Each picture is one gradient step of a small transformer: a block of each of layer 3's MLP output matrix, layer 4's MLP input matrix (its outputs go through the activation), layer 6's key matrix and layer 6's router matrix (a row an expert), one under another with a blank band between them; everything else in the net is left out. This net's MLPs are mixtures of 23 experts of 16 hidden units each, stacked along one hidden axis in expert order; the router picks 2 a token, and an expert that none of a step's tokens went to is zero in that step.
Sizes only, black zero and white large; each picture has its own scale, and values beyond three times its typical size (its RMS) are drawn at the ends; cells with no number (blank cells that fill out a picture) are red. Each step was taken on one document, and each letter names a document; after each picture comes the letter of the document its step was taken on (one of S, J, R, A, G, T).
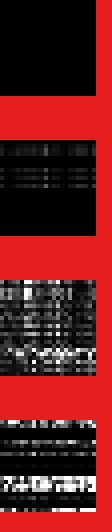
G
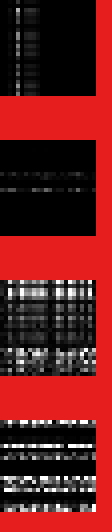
G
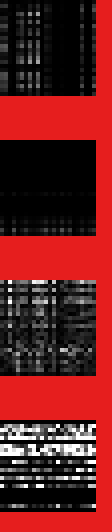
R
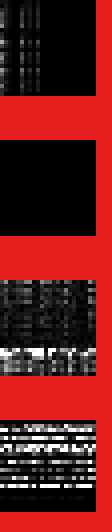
R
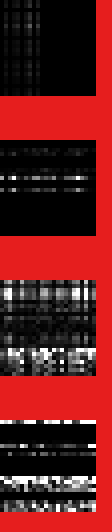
G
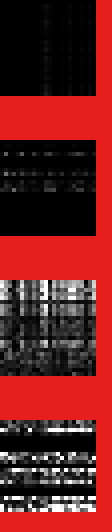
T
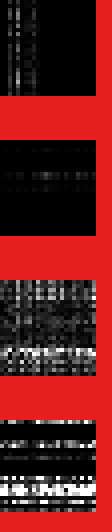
G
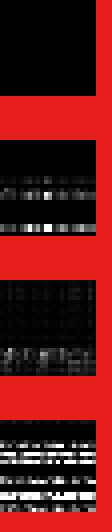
T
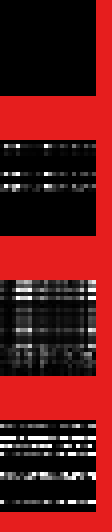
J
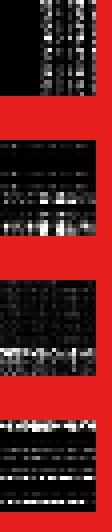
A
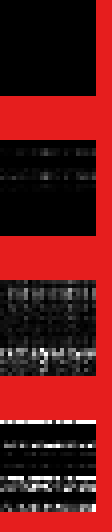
G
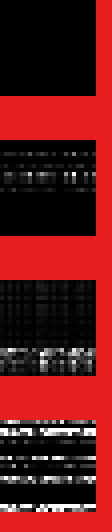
T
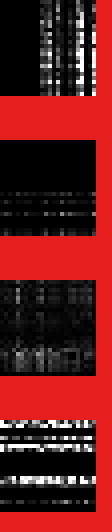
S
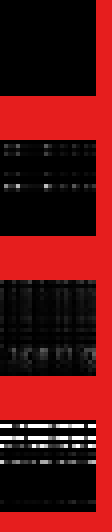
J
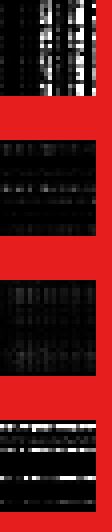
S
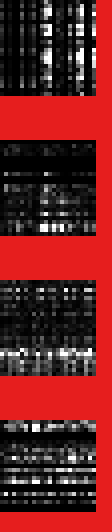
A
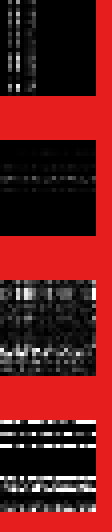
G
